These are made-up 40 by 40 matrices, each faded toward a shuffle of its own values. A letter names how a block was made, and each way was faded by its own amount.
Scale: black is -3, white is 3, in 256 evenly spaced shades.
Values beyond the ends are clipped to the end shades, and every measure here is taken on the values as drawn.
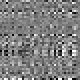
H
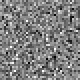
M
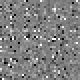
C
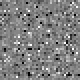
C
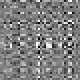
H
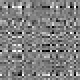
H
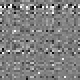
H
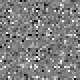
C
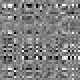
H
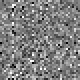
M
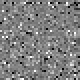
C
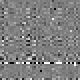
H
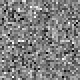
M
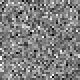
M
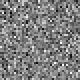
M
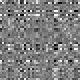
H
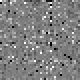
C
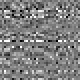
H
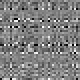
H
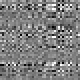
H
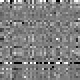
H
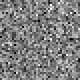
M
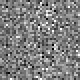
M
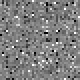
C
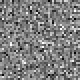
M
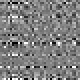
H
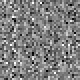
M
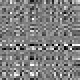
H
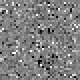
C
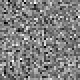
M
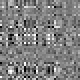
H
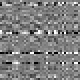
H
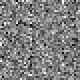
M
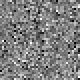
M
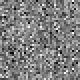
M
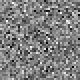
M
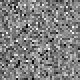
M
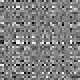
H
